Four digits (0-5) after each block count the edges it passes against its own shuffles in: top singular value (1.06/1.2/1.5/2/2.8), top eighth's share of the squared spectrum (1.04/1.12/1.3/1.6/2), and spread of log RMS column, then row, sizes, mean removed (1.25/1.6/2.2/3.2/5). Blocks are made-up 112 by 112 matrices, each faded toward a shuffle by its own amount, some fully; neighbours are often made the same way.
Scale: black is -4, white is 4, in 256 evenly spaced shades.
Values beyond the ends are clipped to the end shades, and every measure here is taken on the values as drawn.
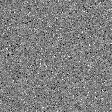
2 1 0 0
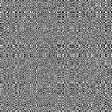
5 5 4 4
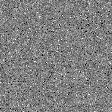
2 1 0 0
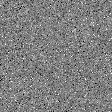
0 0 0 0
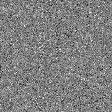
3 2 0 0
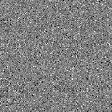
4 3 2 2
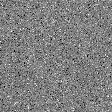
2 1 0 0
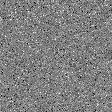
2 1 0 0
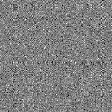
4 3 2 2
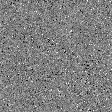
0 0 0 0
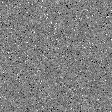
0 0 0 0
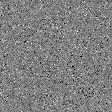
0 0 0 0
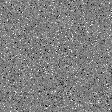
1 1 0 0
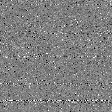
3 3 0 3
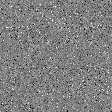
1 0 0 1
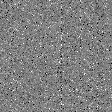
1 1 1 0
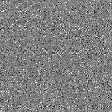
4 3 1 2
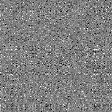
4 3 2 2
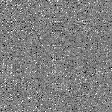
4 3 1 1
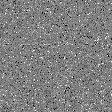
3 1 0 0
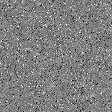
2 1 0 0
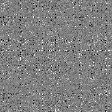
2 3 3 3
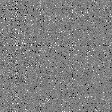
2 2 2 2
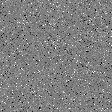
0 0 0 0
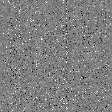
2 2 2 1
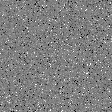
0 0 0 0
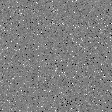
1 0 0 0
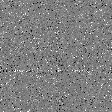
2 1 1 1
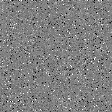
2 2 2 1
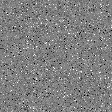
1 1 1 1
